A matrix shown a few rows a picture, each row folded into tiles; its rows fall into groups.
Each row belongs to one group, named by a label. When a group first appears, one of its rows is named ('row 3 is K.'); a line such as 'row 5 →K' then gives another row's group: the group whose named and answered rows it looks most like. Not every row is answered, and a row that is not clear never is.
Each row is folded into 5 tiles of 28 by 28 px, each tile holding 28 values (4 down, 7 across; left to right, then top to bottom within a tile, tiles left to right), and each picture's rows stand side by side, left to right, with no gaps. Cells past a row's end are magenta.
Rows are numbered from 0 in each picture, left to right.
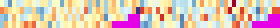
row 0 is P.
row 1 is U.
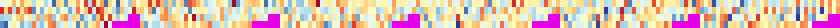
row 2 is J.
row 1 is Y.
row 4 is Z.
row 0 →U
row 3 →Z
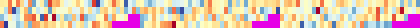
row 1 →P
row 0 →Y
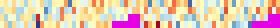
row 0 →Z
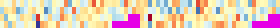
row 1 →J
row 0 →Z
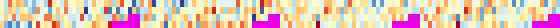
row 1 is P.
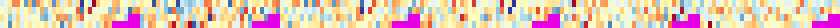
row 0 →U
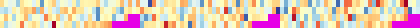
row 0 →P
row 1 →P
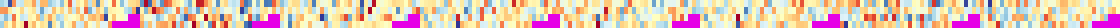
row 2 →U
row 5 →Z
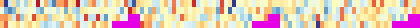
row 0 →J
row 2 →Z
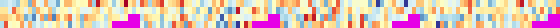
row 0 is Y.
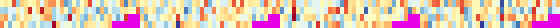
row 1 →Z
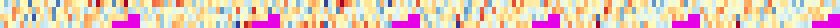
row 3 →Z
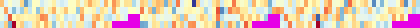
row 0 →J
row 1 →U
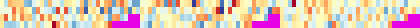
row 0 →Y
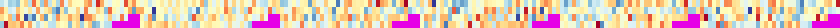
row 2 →Y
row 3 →P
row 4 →Y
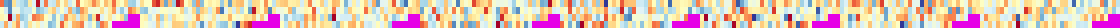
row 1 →U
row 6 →U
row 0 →J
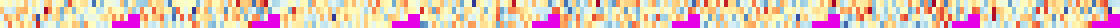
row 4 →J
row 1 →Y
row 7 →Y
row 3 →U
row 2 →Y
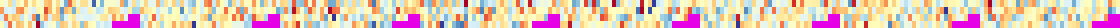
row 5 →Z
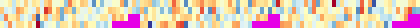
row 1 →J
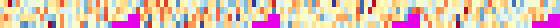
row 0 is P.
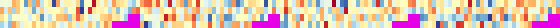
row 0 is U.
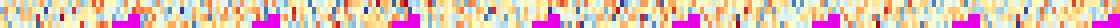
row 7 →Z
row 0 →Z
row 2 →Y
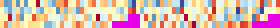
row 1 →P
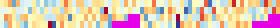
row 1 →Z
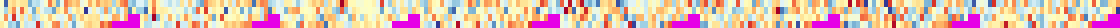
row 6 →Y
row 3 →Y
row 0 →Y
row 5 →U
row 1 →Y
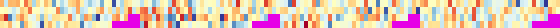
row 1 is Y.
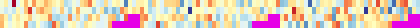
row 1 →J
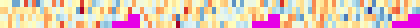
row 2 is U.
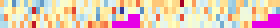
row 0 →P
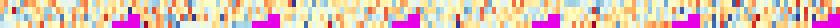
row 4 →P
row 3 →Z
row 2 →P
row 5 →P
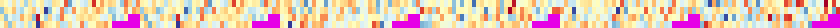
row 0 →Z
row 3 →U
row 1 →Z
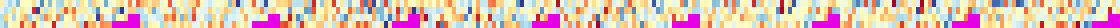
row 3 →J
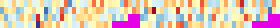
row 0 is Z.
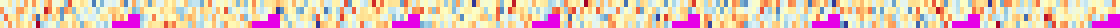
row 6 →U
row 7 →J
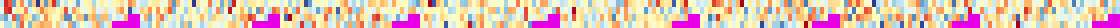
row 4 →Y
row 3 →P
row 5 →U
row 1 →U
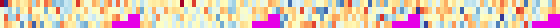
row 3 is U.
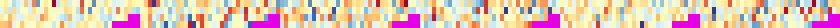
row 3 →Y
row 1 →P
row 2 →Y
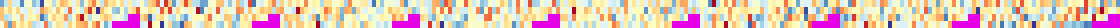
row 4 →Y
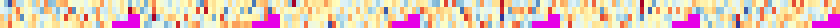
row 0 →J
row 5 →Z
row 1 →Y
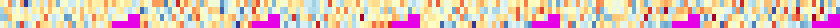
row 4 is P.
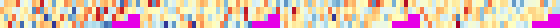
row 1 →P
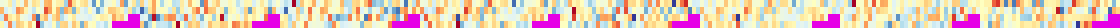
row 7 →U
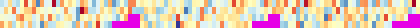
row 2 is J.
